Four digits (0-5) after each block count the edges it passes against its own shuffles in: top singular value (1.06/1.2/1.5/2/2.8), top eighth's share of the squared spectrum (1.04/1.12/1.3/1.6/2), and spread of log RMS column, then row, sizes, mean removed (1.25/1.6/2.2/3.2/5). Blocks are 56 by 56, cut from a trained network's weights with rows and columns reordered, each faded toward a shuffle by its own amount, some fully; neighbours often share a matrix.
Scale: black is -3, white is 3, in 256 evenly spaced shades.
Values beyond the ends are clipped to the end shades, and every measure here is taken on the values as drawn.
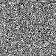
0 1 0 0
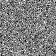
0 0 0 0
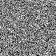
0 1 0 0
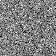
0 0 0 0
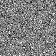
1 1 0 0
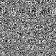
3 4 1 2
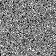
0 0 0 0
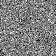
0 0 0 0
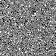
1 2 0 0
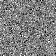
0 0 0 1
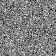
0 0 0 0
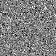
2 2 0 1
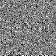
3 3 0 2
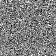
0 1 0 0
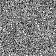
0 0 0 0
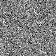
0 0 0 0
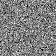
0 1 0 0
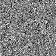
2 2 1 0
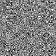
2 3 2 2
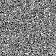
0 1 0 0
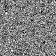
1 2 0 0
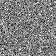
1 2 0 0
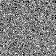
2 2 1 1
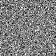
1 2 0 0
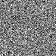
2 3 1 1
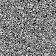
0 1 0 0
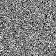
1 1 0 0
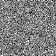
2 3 0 1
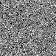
1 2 0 0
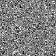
2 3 2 1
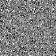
2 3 1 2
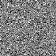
2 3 1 1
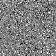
2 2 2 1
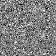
2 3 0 2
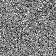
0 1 0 0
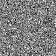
1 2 0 0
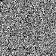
1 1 1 0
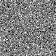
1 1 0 0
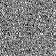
3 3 1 1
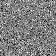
0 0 0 0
